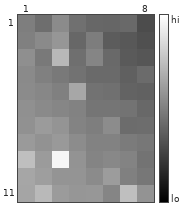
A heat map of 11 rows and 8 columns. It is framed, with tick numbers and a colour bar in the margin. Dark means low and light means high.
The halves do not mirror each other. The bottom left is the roughest part. The bottom left is the ninth with the highest average. The top right is the ninth with the lowest average. There is an overall slope up to the bottom left.
